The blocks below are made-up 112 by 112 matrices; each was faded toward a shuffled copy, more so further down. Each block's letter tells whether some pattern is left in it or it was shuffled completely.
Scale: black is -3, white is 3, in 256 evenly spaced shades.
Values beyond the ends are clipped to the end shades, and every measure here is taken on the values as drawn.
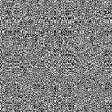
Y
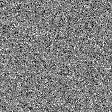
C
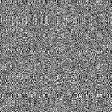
Y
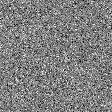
C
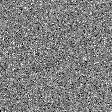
C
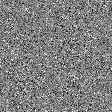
C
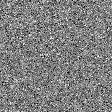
C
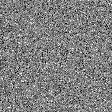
C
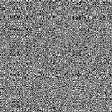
Y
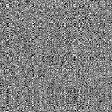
Y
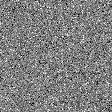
C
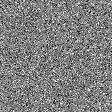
C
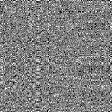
Y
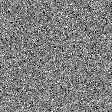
C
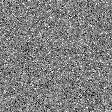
C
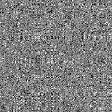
Y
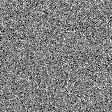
C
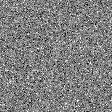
C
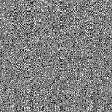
Y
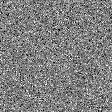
C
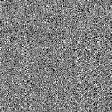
Y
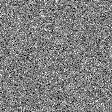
C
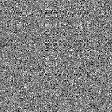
Y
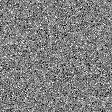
C
